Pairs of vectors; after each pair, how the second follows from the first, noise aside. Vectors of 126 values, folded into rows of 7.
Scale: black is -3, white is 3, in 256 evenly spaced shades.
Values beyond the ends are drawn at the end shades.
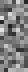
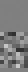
partly zeroed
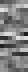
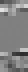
partly zeroed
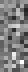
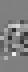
partly zeroed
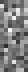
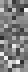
shuffled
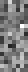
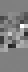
partly zeroed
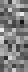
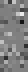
partly zeroed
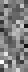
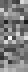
shuffled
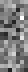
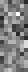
shuffled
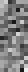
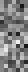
shuffled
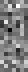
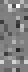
partly zeroed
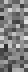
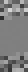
partly zeroed
